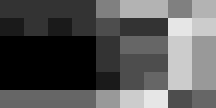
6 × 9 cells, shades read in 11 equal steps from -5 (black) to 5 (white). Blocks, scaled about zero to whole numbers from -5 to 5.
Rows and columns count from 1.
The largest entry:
4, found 2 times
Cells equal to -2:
5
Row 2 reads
-4 -3 -4 -3 -2 -3 -3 4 3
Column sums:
-23 -22 -23 -22 -11 -3 -1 11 7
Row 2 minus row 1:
-1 0 -1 0 -2 -5 -5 4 1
